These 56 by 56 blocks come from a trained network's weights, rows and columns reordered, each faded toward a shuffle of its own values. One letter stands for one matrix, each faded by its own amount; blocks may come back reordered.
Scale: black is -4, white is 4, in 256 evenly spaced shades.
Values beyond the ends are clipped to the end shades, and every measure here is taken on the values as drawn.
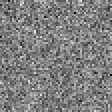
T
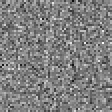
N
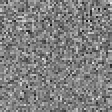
N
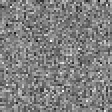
N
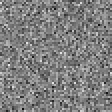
T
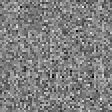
N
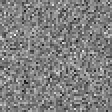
T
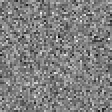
N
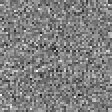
N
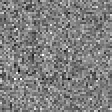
N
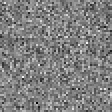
N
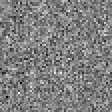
N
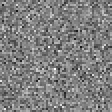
N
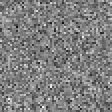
T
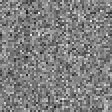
N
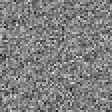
T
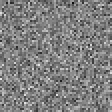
T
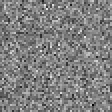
N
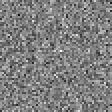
T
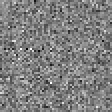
N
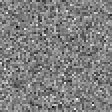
T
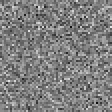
T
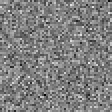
T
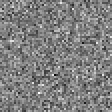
T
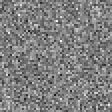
T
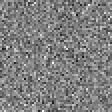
T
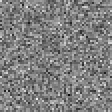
N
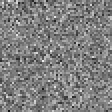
T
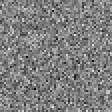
T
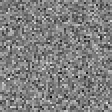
N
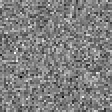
T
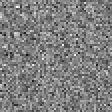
N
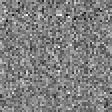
N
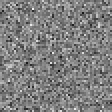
T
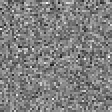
N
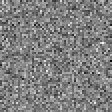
N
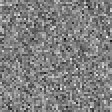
T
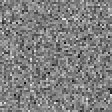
T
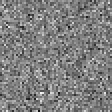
N
